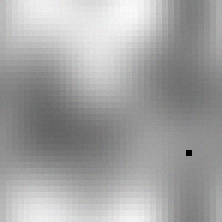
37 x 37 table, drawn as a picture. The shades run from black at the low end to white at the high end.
Lone odd cells: 1, lower than its neighbours. Ninth with the highest average: top middle. Stripes: none. Calmest part: middle right. Ninth with the lowest average: middle left.
